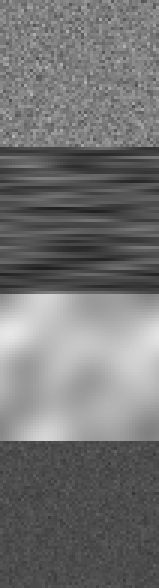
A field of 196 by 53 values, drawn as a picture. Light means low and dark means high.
The table splits into 4 rows of 1 panel. Panel 1,1: middling, fine-grained. Panel 2,1: high, streaked across. Panel 3,1: low, smooth. Panel 4,1: high, fine-grained, faint in contrast.
